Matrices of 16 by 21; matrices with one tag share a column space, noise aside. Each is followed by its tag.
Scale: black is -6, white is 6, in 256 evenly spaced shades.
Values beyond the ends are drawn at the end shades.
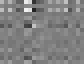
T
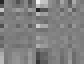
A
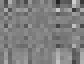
A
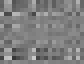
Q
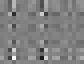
Q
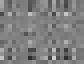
Q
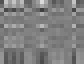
A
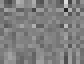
A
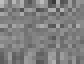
A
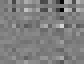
T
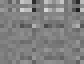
T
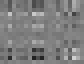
Q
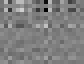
T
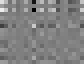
T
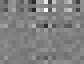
T
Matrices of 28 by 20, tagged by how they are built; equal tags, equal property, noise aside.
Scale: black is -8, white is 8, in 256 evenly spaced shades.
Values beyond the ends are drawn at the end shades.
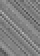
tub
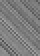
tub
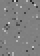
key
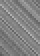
tub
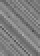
tub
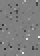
key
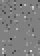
key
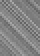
tub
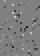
key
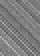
tub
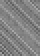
tub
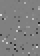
key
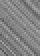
tub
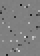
key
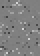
key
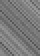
tub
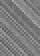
tub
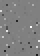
key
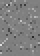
key
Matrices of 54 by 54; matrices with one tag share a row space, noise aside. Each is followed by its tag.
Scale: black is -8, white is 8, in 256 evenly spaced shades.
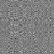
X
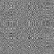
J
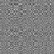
X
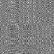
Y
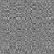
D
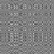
X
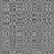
D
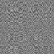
X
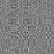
Y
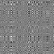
J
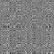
D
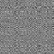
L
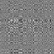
X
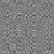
D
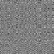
L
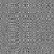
Y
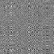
J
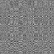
X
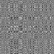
X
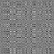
D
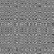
L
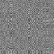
J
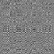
D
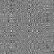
J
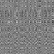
L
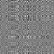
Y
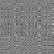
L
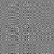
Y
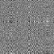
J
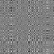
J
